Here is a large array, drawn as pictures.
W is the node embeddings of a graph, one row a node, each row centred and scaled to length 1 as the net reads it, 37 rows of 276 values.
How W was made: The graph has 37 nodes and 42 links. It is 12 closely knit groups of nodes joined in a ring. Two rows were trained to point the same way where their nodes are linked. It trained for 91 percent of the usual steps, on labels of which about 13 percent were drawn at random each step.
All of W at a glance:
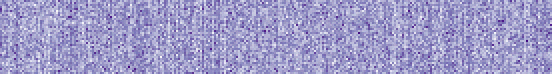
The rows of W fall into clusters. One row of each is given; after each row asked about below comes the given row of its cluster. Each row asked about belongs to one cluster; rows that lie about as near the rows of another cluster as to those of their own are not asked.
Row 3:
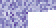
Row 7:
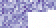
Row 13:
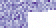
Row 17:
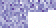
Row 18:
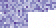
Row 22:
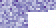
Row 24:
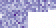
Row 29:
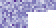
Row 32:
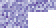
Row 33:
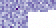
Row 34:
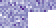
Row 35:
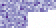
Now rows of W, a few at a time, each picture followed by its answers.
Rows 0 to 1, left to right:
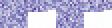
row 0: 24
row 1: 18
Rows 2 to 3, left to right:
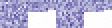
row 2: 33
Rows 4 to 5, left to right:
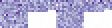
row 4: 17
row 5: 33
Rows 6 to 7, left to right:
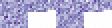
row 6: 7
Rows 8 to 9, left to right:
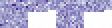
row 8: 32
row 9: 17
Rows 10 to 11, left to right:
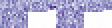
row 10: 29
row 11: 29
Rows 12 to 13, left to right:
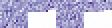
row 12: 32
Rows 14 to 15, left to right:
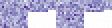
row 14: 17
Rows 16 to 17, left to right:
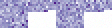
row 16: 22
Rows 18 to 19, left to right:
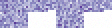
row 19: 7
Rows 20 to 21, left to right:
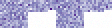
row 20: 13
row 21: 18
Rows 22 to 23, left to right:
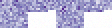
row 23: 35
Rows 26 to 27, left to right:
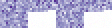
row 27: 3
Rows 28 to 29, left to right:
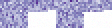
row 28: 3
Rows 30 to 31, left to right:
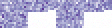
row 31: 13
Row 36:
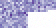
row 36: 24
